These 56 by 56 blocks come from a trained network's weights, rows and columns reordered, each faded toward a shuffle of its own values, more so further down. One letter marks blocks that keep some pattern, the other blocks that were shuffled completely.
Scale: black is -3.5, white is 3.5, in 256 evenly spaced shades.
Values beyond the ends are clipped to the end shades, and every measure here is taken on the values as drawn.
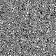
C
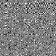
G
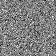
C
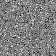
C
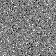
C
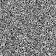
C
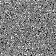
C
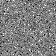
C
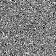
C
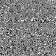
G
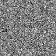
G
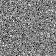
C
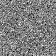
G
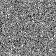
C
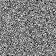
C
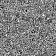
C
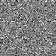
G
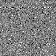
G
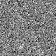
G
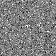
C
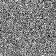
C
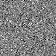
G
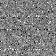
G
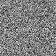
G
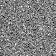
G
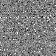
G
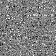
G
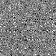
G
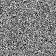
C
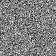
C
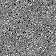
C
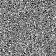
G
